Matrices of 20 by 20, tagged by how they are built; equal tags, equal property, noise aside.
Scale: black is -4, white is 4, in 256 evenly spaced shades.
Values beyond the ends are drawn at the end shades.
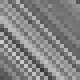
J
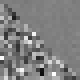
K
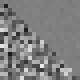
K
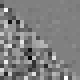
K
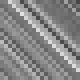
J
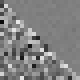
K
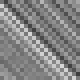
J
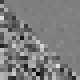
K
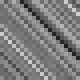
J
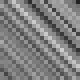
J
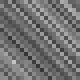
J
